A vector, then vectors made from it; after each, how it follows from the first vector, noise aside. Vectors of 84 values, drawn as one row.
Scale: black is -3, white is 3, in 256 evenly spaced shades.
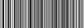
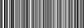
negated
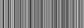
shrunk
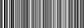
negated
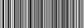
copied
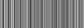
shrunk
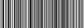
copied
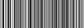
copied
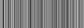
shrunk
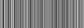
shrunk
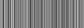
shrunk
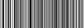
copied
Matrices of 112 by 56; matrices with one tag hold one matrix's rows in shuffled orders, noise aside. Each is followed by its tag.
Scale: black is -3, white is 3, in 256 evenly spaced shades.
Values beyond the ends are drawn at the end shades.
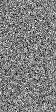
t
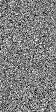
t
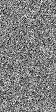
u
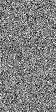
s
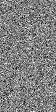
u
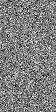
t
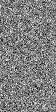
t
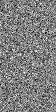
t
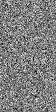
t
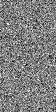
s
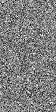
u
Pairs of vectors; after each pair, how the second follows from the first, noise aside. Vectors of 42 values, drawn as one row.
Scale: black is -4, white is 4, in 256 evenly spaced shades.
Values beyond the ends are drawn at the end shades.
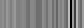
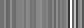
negated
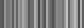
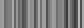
negated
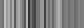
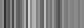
negated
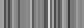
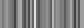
reversed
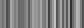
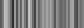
reversed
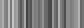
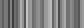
negated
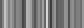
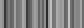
negated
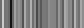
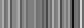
reversed
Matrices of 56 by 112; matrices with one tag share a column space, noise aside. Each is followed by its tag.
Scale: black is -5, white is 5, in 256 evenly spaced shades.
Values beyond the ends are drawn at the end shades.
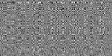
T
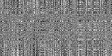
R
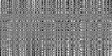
R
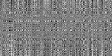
R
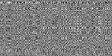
T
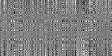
R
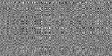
T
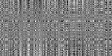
R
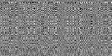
T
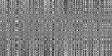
R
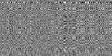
T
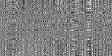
R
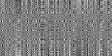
R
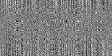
R
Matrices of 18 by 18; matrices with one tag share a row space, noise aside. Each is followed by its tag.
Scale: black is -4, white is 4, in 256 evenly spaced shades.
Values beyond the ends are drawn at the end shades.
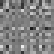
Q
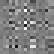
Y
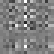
Y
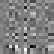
Y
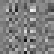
Y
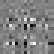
Y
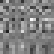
Q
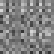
Q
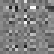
Y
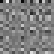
Q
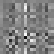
Y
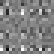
Q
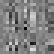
Y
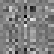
Y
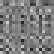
Q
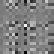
Y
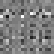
Q
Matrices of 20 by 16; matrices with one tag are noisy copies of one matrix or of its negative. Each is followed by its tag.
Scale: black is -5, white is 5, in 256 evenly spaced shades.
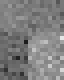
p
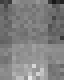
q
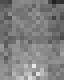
q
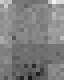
q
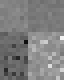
p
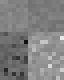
p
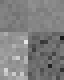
p
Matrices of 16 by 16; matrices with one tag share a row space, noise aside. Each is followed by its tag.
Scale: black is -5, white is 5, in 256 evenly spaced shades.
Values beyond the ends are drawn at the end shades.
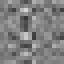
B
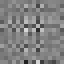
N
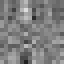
B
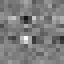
B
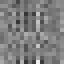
N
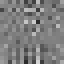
N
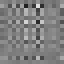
N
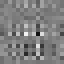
N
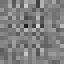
N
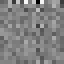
N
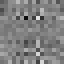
N
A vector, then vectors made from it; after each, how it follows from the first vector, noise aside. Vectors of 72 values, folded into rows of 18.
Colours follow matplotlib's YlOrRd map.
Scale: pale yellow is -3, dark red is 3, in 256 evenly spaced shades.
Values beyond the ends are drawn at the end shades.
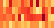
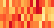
sign-scrambled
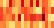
copied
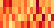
sign-scrambled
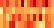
wrapped around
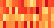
wrapped around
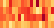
copied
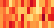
sign-scrambled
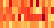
copied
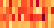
copied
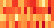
wrapped around
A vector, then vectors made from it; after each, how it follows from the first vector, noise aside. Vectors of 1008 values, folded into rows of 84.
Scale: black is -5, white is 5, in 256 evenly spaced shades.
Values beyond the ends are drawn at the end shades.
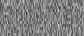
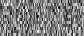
scaled up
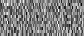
scaled up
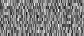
scaled up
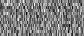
scaled up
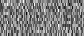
scaled up
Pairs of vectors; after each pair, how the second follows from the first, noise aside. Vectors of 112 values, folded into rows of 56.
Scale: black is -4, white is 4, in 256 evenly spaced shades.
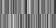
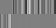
partly zeroed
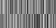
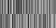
reversed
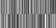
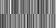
reversed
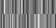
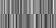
wrapped around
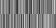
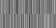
shrunk
